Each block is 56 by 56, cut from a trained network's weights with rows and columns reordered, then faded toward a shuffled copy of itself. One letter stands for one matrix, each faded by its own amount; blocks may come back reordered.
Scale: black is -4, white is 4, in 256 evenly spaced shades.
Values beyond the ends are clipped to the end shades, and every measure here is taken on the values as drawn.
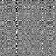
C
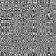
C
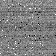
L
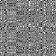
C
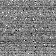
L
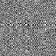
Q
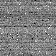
L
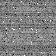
L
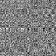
Q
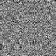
Q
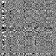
C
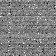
L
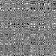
C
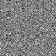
Q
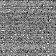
L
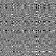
C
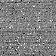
L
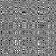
C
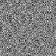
Q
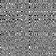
C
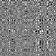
C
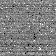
L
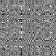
C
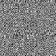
Q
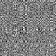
Q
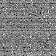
L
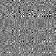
C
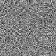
Q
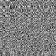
Q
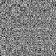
Q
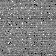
L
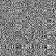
Q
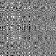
C
